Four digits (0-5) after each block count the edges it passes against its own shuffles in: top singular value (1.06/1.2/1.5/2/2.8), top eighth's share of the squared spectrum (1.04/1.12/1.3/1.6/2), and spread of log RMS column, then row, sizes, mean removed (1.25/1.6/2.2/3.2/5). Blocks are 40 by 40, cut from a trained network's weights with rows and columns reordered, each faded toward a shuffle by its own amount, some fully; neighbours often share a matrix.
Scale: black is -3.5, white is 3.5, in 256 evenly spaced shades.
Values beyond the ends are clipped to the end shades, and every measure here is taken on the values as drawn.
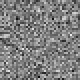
3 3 1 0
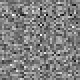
3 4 2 1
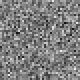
1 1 0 0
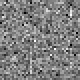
1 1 1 0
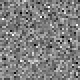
1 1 0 0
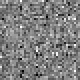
2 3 2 1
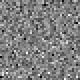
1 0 0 0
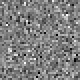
2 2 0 0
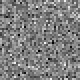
0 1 0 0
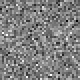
0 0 0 0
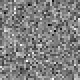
0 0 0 0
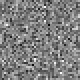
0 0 0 0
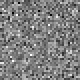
0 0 1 0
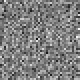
3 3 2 0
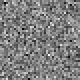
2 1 0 0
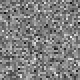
2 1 0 0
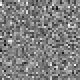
3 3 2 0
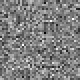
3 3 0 0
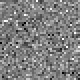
0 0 0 0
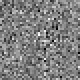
2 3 2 0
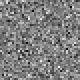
0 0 0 0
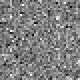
0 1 1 0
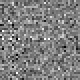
2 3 1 1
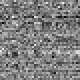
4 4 1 2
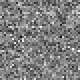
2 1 0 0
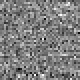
3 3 0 1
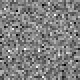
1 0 0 0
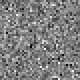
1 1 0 0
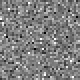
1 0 0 0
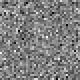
1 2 0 0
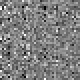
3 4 2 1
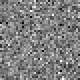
1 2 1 0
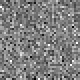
1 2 0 0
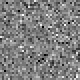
0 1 0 0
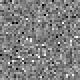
2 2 0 0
